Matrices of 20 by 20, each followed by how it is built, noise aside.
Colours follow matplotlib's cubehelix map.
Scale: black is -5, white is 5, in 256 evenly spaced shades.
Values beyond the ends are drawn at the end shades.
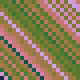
Toeplitz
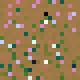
sparse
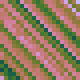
Toeplitz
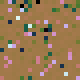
sparse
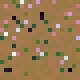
sparse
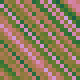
Toeplitz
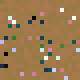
sparse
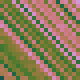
Toeplitz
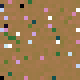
sparse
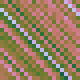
Toeplitz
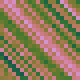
Toeplitz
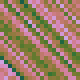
Toeplitz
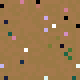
sparse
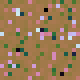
sparse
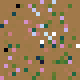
sparse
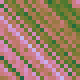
Toeplitz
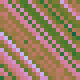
Toeplitz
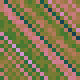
Toeplitz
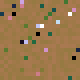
sparse
